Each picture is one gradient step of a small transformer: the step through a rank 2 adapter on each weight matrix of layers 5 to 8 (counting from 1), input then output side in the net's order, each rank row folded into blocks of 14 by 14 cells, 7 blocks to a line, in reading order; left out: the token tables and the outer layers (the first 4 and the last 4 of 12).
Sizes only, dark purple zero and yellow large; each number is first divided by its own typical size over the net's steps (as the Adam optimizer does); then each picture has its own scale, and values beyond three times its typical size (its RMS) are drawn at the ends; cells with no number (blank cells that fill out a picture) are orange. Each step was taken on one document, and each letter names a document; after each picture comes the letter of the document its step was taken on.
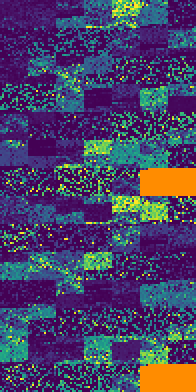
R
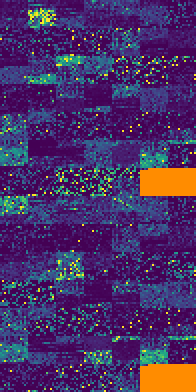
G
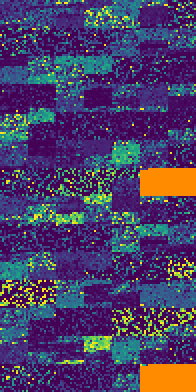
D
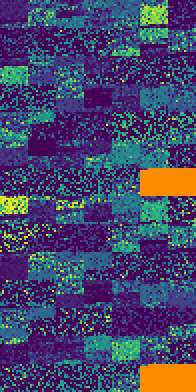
R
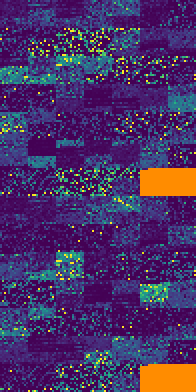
G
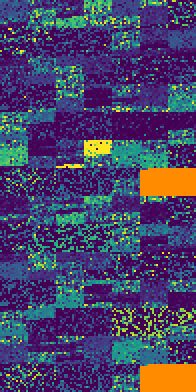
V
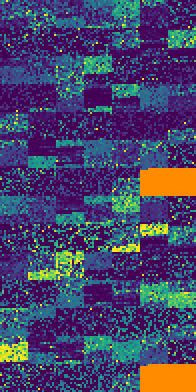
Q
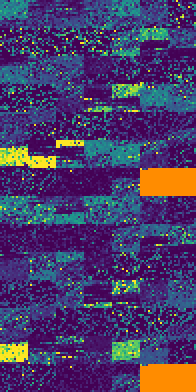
D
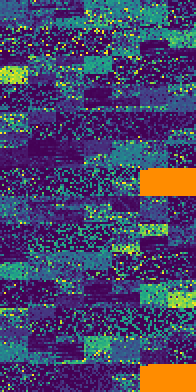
V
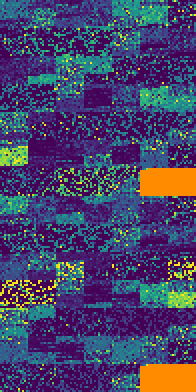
Q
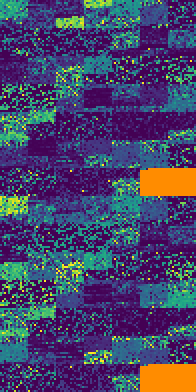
V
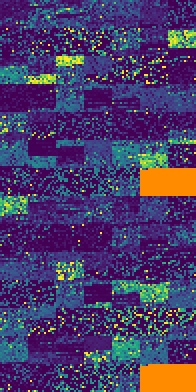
G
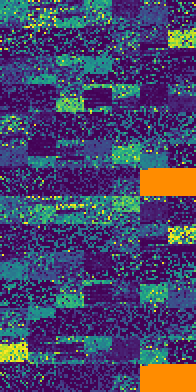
Q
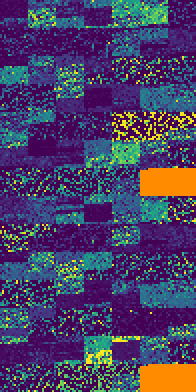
R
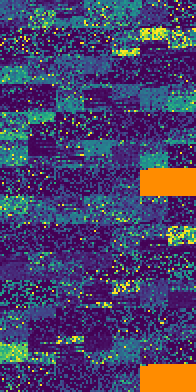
D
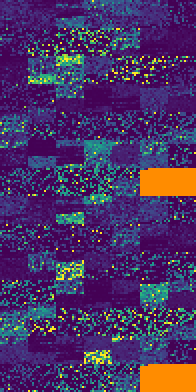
G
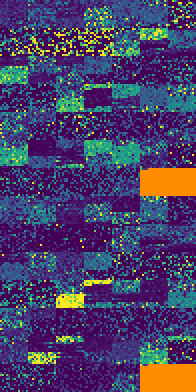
D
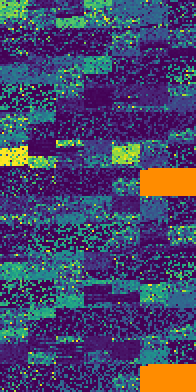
V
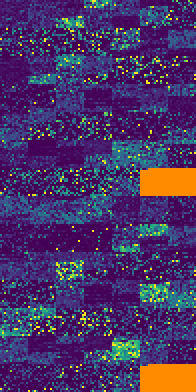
G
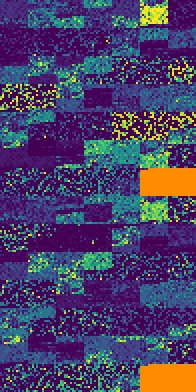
R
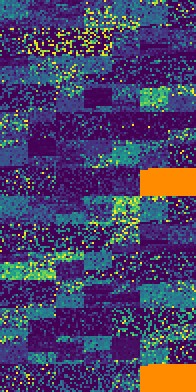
D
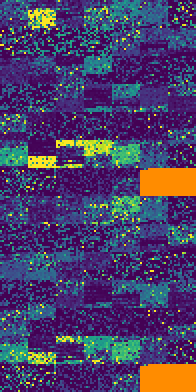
D
